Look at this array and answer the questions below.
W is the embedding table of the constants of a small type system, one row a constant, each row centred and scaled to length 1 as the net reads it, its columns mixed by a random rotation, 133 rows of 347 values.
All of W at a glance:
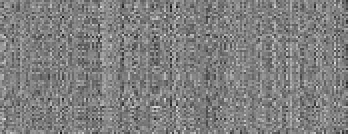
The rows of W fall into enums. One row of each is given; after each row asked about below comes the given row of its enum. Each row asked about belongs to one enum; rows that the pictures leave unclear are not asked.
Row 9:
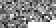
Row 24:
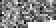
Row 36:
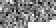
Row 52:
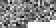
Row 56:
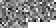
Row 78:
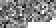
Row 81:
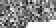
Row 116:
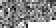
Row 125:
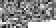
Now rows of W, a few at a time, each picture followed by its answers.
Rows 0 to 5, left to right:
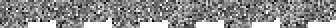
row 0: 56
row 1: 78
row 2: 56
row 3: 52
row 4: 78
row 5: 52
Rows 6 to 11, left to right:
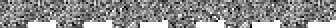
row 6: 52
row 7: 52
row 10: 116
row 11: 52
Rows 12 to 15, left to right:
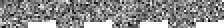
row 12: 125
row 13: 36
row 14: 52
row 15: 56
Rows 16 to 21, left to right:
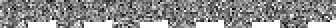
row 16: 116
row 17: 116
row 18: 125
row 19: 56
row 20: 56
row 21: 9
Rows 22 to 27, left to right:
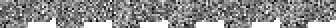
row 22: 78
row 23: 56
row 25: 52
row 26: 78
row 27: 52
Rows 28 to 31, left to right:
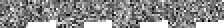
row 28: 81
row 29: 125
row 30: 24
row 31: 56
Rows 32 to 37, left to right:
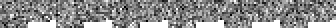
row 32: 9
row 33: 24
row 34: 116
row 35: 116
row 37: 36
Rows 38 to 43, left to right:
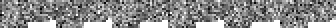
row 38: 24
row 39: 78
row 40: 52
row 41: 24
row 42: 81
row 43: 36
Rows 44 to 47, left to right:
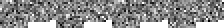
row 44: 36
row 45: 9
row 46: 36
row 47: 56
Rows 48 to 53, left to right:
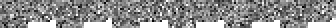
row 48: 9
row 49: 78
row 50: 56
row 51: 116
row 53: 78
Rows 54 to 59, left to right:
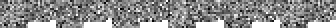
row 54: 52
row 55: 78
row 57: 24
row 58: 9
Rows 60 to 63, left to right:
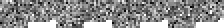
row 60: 36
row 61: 52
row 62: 36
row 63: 78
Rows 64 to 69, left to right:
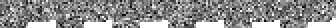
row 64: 81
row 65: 9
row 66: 125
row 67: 52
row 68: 56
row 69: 78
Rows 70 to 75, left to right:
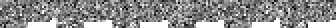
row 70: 78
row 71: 125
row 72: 116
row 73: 52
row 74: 78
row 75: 116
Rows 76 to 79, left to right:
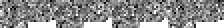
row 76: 116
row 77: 78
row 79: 116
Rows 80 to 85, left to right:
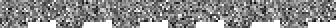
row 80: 56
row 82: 56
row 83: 9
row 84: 81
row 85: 56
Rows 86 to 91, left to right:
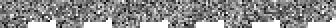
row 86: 9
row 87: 78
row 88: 36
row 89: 52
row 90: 24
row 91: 78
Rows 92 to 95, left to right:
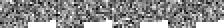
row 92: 36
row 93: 24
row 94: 125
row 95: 36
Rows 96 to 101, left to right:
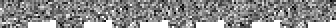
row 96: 125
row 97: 9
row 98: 116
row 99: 116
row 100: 52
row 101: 116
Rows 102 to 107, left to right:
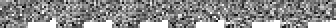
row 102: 78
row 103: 52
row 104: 52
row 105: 9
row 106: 125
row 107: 125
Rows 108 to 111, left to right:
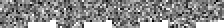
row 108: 36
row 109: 116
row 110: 56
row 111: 125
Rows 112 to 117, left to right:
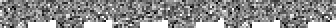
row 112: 116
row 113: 9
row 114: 125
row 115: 78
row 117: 9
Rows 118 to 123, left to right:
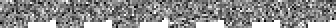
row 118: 36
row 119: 36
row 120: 78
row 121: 125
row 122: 56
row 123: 116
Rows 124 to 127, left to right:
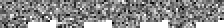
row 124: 9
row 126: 36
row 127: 116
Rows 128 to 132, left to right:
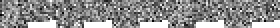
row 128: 24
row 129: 116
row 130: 56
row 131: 52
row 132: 56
